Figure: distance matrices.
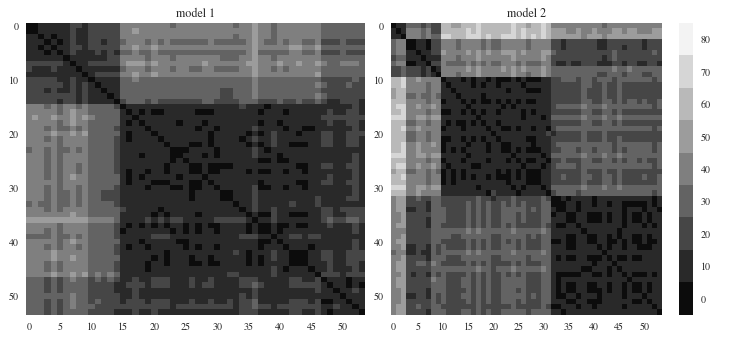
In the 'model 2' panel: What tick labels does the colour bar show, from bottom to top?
0, 10, 20, 30, 40, 50, 60, 70, 80
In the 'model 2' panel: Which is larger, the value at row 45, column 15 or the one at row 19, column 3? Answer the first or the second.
the second
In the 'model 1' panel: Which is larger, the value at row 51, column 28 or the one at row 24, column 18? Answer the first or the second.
the first
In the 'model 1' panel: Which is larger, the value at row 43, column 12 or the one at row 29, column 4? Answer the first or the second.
the second
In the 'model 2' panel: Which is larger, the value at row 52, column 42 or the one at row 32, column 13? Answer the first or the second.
the second
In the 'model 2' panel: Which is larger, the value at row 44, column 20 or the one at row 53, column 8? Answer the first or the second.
the second
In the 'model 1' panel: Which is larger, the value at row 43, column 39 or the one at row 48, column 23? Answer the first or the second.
the first
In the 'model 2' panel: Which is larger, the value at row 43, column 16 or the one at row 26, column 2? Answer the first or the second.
the second
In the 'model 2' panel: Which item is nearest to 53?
34
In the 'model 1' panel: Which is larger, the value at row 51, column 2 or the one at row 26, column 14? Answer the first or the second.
the first
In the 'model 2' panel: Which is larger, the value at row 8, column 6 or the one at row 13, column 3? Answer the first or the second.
the second
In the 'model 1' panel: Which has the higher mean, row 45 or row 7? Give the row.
7
